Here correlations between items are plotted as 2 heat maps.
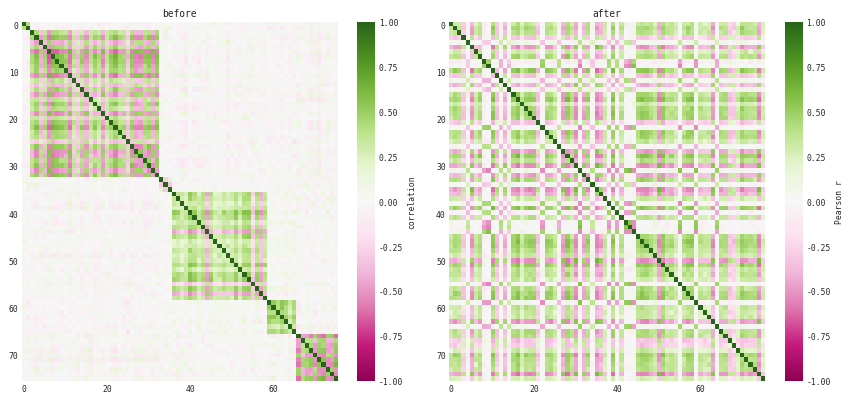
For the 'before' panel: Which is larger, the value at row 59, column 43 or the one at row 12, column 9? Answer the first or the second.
the second
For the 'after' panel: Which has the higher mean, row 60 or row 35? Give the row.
60
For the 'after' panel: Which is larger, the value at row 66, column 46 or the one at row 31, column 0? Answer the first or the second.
the first
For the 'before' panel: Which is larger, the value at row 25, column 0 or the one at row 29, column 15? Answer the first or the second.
the first
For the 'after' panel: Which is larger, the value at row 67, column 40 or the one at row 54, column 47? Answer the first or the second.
the second
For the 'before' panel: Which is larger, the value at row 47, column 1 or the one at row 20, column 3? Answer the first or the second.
the second
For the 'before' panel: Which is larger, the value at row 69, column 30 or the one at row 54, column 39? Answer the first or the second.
the second
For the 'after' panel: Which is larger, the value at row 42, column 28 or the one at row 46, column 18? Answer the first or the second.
the second
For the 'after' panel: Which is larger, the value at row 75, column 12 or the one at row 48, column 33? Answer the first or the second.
the second
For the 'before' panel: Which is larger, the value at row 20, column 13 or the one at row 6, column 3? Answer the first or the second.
the first
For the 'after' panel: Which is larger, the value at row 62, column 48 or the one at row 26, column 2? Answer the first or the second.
the first
